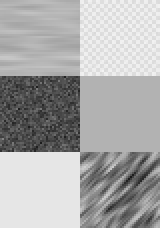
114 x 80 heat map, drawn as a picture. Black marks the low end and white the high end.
It is made of 3 by 2 panels. Panel 1,1: high, streaked across, faint in contrast. Panel 1,2: very high, checkered, faint in contrast. Panel 2,1: low, fine-grained. Panel 2,2: high, flat. Panel 3,1: very high, flat. Panel 3,2: middling, slanting up to the right, strong in contrast.
